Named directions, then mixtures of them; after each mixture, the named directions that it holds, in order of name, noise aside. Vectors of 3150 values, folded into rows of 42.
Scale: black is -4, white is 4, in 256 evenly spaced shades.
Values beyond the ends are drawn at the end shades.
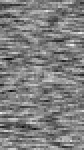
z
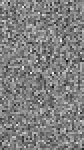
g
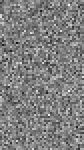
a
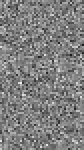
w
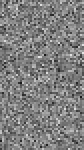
w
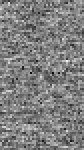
g, z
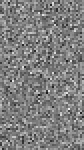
a, g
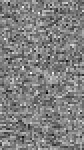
a, g, z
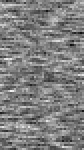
z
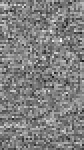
g, z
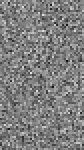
a, g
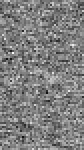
a, g, z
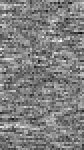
g, z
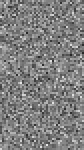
w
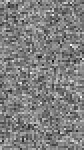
g, w, z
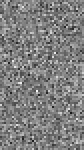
a, g, w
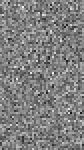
a, g
